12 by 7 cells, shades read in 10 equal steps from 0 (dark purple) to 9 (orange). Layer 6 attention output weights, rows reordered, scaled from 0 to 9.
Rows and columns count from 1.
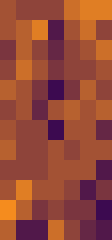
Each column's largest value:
9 8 8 7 7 8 8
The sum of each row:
40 36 31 32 27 33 25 33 28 31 28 22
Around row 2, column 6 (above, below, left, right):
8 5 5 4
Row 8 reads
6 4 4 5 4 5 5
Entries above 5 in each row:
3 3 2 1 2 2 0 1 0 1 2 2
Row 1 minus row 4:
1 -3 -1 1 3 4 3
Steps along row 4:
up down down up same up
